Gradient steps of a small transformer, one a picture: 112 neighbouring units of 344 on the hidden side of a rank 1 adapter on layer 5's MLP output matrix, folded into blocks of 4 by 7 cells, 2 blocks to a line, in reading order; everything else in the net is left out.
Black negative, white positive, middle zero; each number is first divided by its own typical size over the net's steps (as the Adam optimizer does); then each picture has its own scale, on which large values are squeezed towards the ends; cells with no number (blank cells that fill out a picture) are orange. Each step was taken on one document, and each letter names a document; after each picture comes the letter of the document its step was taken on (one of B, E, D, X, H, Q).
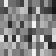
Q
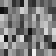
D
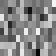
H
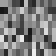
D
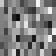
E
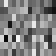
Q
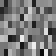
D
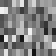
D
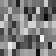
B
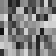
B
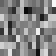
H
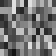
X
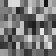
X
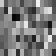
E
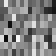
Q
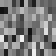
D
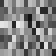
X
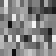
Q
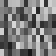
X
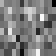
H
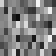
E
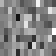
E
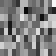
H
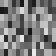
D
